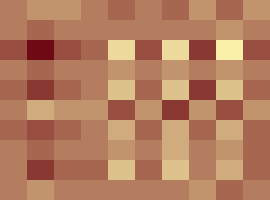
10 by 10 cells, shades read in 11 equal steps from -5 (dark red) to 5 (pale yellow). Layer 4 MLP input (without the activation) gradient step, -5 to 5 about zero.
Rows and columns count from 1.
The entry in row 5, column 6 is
-1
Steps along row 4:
down up same up down up down up down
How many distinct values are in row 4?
3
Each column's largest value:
0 2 1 1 4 1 4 1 5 1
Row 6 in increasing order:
-3 -2 -2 0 1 1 1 1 1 2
